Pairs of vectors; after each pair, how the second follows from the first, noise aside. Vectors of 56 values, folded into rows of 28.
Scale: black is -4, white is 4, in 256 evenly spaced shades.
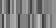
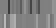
partly zeroed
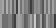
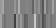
partly zeroed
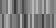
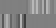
partly zeroed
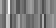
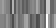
reversed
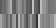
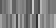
copied
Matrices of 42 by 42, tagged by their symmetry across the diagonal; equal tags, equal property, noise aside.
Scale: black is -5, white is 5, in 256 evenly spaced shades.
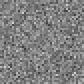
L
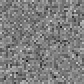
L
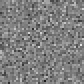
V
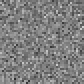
V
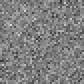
L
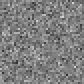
V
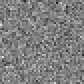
V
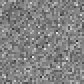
L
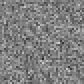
V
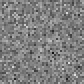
L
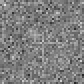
L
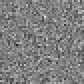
V
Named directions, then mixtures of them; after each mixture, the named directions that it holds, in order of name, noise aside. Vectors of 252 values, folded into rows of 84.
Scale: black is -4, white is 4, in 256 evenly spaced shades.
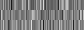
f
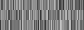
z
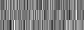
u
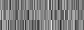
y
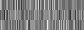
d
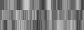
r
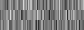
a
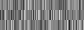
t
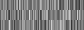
u, z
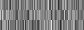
y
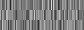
u, y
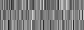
f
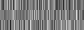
d, u, z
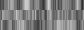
r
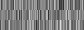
z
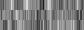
f, r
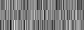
u, z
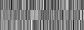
f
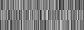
z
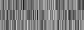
a, d, t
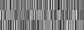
u, y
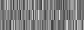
t, u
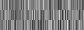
f, t, y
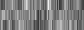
r, z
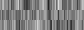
r, y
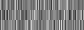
d, f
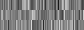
f, r, y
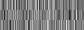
d, u
